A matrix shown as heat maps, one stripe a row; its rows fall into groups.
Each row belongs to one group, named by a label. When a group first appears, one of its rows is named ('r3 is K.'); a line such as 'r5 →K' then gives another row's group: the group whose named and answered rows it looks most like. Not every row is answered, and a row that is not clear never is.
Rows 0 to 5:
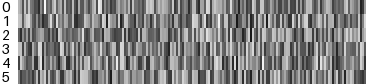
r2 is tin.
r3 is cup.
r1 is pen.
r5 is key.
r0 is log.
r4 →cup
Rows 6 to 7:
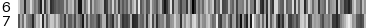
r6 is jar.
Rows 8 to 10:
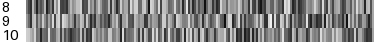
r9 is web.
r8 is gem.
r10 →pen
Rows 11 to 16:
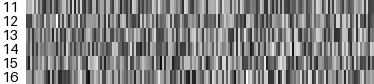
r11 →log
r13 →tin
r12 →key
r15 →key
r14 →tin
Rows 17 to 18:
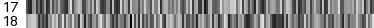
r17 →gem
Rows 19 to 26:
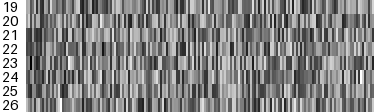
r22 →tin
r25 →gem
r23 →cup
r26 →pen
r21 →gem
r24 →gem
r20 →pen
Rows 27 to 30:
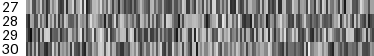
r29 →cup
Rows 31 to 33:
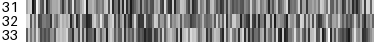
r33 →pen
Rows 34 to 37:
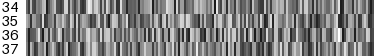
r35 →web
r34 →key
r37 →key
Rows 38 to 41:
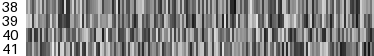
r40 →web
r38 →jar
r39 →jar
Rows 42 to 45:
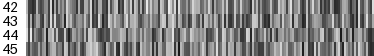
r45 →key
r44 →key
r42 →tin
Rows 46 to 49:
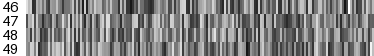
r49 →log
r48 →log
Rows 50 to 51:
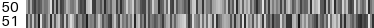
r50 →tin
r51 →cup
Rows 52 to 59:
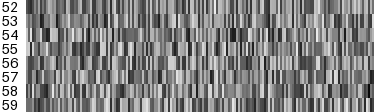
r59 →gem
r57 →web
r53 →tin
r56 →tin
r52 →tin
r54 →jar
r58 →log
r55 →cup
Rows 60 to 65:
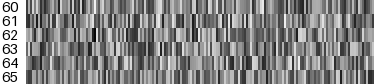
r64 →tin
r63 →pen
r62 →jar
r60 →log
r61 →gem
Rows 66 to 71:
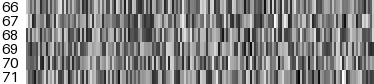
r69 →key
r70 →gem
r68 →pen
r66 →pen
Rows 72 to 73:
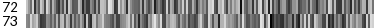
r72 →cup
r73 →log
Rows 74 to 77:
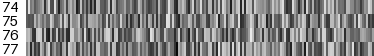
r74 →cup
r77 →cup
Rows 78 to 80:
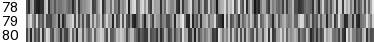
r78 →gem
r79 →jar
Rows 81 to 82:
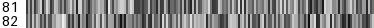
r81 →cup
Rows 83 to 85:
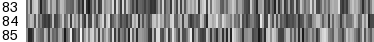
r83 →pen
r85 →gem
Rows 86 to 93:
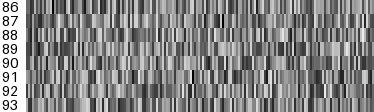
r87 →gem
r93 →web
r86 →tin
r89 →gem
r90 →key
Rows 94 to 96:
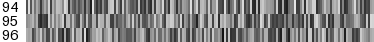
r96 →jar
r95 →log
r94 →pen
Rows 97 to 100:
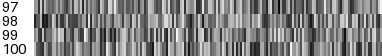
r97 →log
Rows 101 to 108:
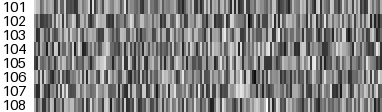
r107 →gem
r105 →key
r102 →key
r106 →log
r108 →web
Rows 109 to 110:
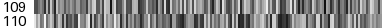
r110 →jar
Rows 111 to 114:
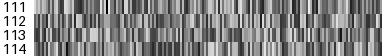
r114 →cup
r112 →cup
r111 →pen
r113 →web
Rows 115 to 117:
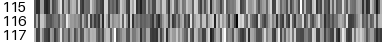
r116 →pen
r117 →web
